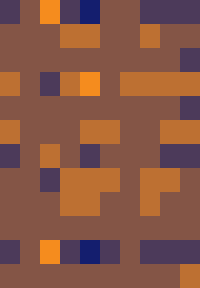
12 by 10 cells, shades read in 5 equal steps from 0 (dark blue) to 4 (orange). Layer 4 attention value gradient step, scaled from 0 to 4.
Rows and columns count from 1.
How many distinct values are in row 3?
2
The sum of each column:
23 24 27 26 25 25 25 26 24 22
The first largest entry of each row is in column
3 4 1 5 1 1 3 4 4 1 3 10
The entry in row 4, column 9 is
3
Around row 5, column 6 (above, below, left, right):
2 3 2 2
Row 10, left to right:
2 2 2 2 2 2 2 2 2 2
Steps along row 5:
same same same same same same same same down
